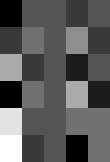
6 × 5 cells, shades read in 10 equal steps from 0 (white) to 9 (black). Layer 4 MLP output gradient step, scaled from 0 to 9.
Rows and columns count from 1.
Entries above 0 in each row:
5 5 5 5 5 4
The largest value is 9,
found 3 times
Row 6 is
0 7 6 9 5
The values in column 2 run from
5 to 7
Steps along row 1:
down same up down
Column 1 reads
9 7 3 9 1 0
